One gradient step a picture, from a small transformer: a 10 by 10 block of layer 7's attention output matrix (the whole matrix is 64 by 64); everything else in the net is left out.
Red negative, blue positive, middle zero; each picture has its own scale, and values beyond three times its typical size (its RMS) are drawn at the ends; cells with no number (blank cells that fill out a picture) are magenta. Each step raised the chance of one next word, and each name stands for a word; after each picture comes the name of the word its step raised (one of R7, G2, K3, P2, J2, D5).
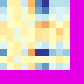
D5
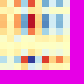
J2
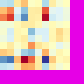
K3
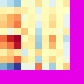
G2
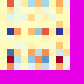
K3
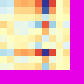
D5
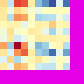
D5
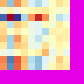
K3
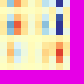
J2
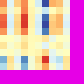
J2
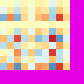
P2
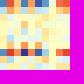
D5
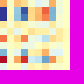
K3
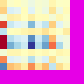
G2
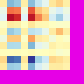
K3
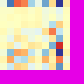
D5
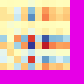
P2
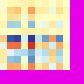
P2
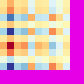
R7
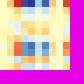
D5
